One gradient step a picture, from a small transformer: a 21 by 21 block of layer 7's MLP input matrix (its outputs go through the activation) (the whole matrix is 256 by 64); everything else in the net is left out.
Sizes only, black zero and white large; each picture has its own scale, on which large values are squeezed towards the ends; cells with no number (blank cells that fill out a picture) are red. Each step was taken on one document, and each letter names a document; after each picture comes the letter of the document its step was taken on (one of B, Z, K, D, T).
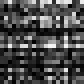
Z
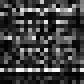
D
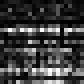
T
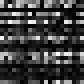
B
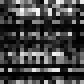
D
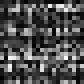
T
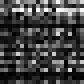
D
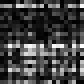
T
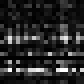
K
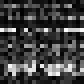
T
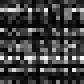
Z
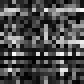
K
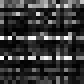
B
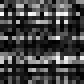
B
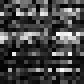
K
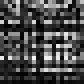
Z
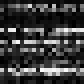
T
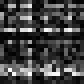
T
